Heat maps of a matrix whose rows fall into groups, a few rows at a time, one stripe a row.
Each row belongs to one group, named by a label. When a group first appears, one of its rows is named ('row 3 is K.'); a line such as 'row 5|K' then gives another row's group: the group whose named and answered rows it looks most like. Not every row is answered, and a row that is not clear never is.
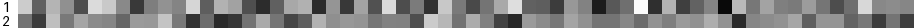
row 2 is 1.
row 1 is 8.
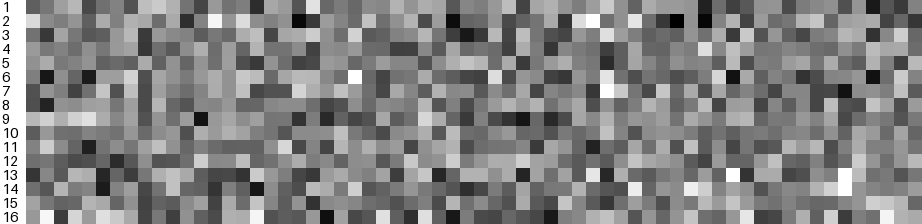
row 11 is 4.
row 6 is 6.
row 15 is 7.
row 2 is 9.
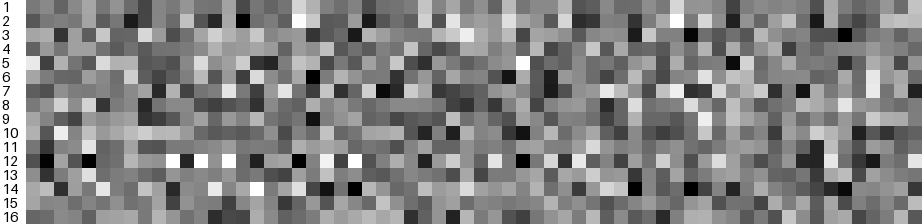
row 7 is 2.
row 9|7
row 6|7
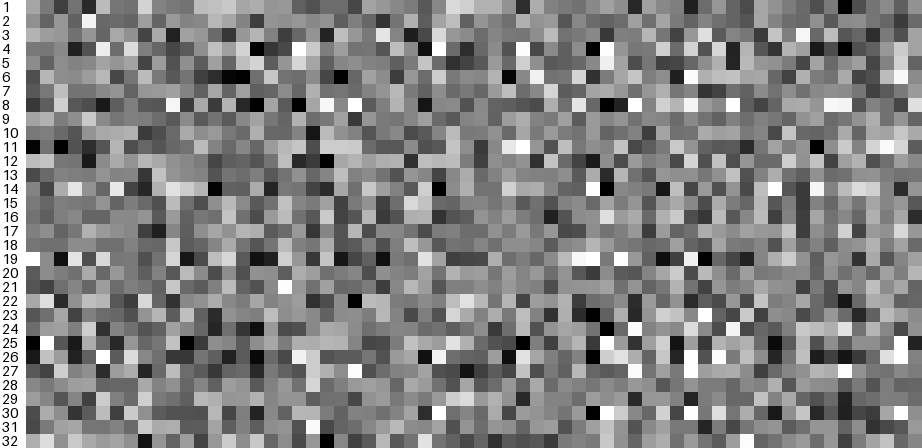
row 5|6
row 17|7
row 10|7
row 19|9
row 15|2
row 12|4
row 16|2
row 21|2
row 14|8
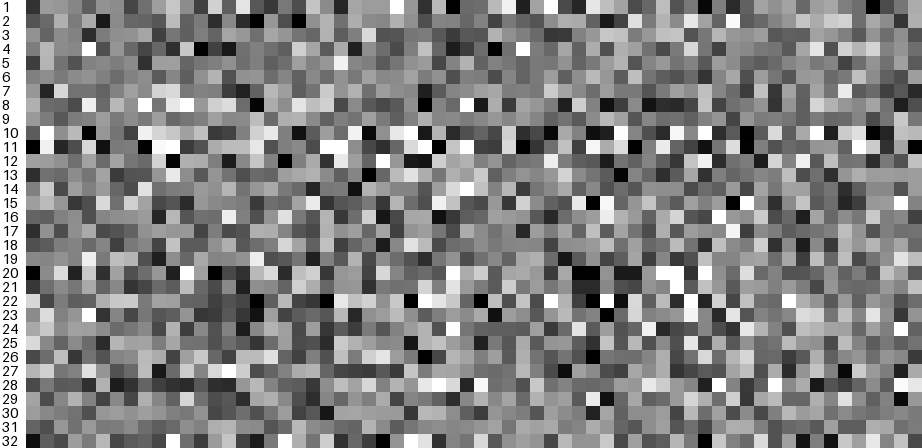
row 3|2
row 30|4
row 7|1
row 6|9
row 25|4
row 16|2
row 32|2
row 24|8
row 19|7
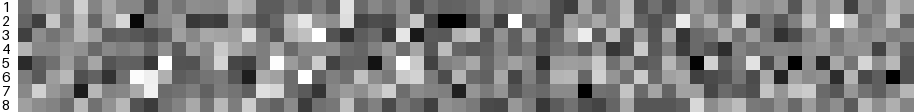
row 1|7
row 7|4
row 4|8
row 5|2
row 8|7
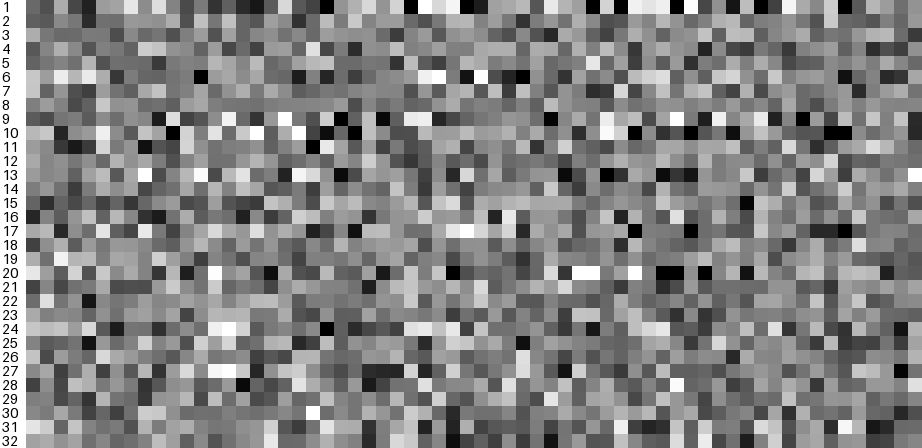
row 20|9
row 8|7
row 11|7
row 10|6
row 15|1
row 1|4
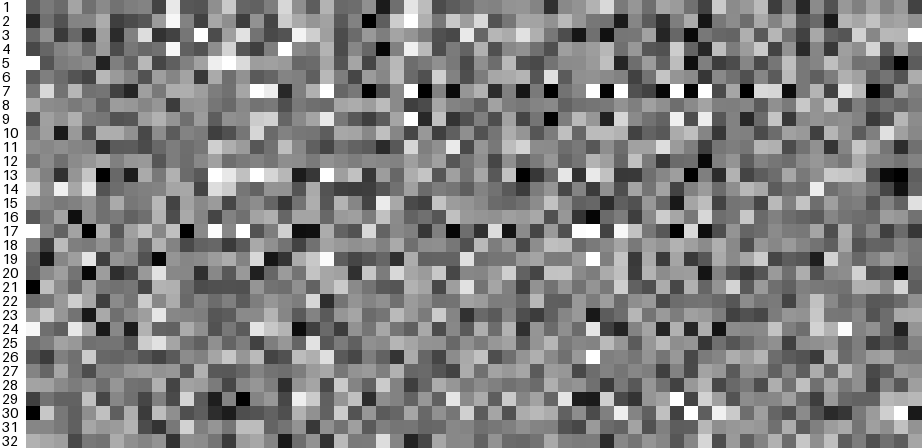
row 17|9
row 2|2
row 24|8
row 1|2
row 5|8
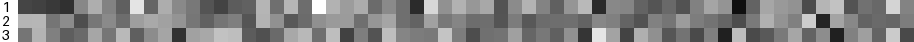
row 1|1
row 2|4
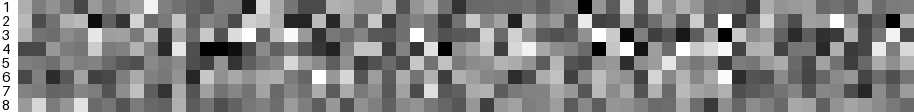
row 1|4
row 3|6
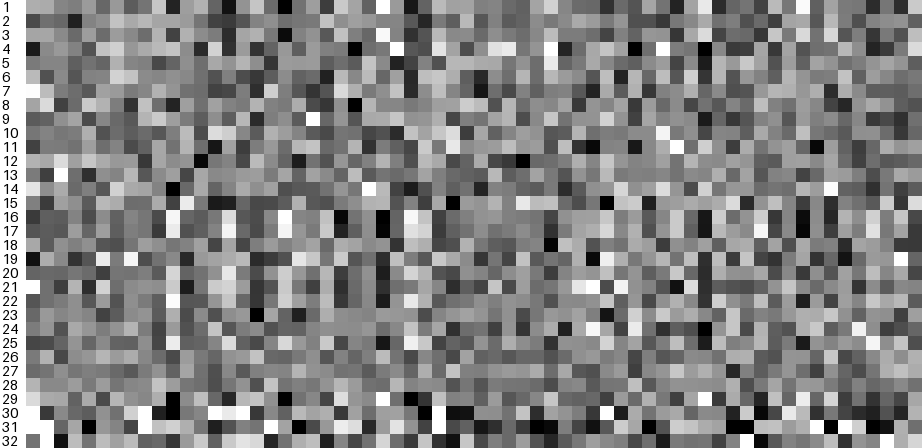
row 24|9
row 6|4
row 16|2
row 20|2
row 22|2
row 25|2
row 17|2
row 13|6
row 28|4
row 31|4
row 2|1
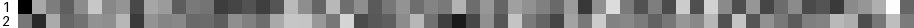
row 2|6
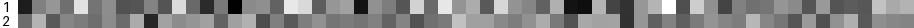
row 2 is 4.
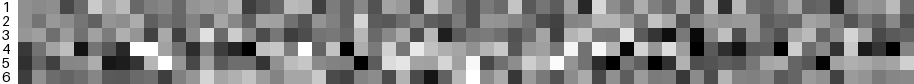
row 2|2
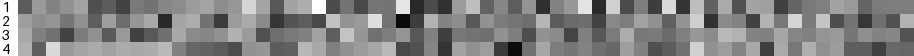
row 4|1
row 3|7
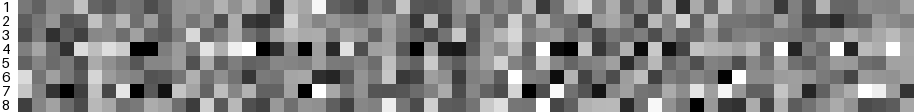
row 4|7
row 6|8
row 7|7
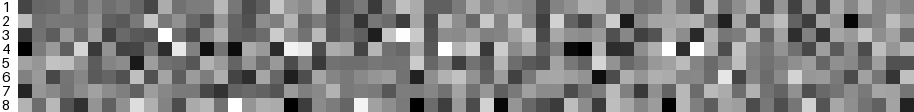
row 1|2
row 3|2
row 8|9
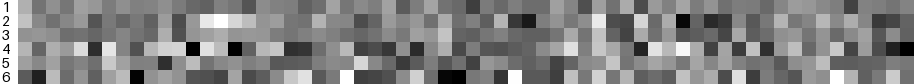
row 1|4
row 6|6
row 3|8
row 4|1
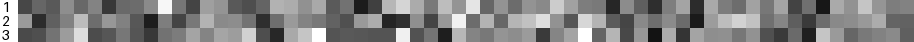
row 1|2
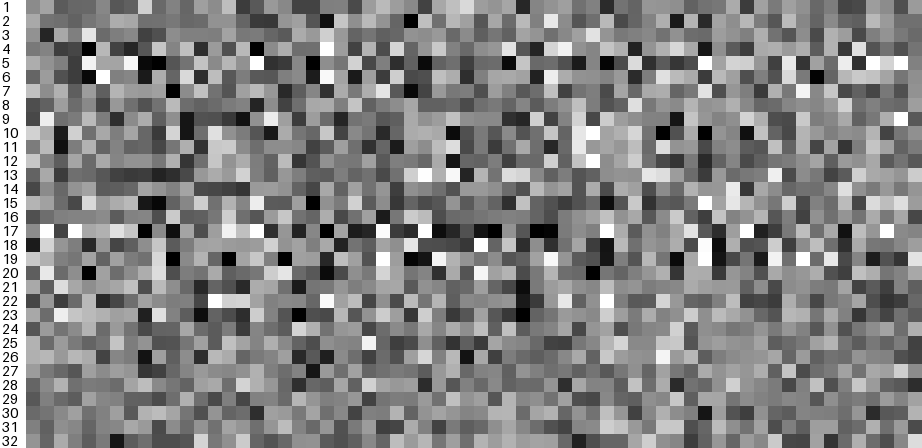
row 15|7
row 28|9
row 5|7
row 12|9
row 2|4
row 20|4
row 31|2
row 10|9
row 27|7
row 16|2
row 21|1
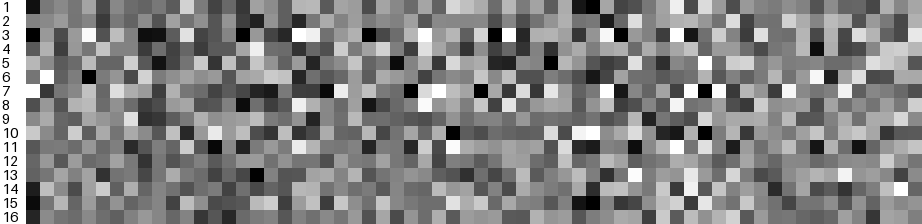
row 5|7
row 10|9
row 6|4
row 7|4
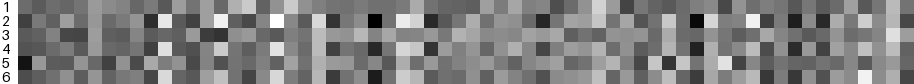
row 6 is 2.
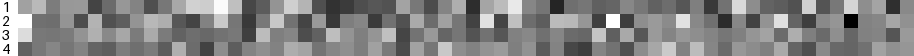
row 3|4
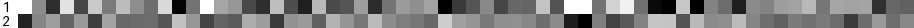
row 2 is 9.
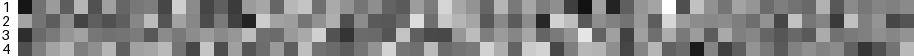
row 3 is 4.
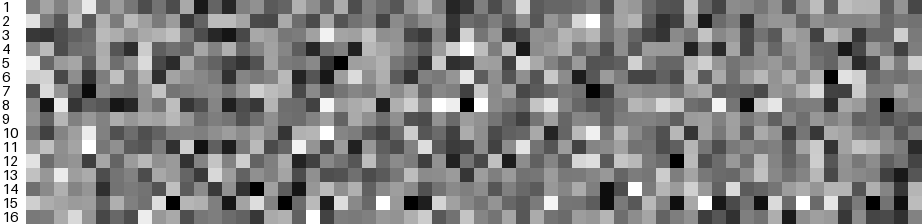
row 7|4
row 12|9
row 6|4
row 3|1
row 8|1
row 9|1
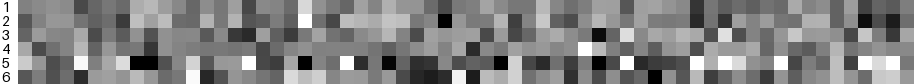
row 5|7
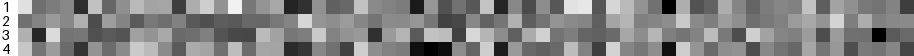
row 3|1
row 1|9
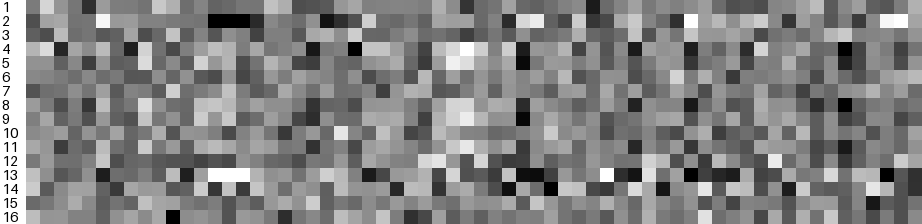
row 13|8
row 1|4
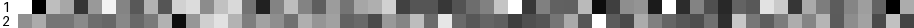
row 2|8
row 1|8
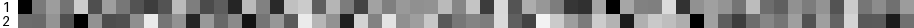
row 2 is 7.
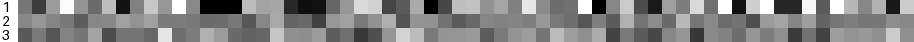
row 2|4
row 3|2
